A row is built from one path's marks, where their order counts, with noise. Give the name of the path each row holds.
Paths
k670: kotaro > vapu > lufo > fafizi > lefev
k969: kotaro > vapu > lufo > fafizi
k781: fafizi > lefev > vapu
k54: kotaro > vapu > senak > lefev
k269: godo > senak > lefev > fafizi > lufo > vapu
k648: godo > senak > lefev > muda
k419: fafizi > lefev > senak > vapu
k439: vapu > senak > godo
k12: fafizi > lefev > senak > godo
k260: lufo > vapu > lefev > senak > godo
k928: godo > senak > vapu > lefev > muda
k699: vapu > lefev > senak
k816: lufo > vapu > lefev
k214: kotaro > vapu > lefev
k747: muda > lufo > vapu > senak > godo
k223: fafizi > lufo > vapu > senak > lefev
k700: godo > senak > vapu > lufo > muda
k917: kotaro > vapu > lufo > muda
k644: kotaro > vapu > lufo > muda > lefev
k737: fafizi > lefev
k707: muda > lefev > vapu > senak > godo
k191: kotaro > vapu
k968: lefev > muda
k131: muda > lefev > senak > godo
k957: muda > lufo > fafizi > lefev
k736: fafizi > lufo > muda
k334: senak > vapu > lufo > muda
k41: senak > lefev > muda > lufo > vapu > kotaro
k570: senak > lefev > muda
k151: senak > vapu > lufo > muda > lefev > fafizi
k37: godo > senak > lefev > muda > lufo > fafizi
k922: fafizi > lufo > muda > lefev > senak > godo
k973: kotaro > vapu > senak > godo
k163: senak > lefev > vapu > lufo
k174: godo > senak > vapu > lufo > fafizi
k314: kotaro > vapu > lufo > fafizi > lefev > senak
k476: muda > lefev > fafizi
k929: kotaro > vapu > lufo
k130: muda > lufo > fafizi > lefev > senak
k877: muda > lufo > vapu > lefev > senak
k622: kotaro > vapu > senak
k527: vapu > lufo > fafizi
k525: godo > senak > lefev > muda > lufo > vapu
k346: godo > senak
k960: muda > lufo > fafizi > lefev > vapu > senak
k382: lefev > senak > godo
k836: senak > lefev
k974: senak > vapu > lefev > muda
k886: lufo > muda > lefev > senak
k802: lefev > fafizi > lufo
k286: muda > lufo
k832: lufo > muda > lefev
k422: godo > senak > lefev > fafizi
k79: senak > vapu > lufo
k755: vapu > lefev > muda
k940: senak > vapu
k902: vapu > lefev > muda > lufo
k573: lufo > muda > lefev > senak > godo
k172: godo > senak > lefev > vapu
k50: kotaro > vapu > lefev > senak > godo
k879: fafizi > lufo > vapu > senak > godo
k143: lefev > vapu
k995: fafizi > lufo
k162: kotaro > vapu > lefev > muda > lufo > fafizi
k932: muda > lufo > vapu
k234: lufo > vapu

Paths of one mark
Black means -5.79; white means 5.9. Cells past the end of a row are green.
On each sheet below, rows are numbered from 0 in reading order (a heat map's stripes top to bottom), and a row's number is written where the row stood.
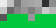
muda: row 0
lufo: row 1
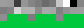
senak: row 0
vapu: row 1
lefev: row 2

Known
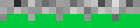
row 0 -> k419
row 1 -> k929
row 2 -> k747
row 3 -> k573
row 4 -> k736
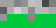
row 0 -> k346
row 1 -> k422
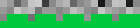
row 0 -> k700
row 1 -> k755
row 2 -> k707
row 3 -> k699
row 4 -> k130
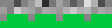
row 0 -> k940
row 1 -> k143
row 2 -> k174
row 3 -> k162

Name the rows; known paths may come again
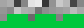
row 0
k525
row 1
k968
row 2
k37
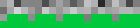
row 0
k260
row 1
k940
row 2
k174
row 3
k151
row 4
k995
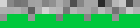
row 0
k969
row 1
k346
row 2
k932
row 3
k419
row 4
k573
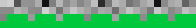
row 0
k648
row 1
k163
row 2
k973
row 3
k143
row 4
k50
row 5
k877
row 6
k707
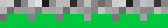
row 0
k755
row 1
k832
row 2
k974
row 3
k622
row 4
k570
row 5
k54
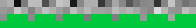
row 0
k223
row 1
k922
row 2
k130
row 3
k781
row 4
k527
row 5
k79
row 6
k929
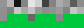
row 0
k699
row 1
k476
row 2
k700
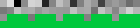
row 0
k836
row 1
k957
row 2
k314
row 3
k334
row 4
k879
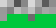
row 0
k41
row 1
k736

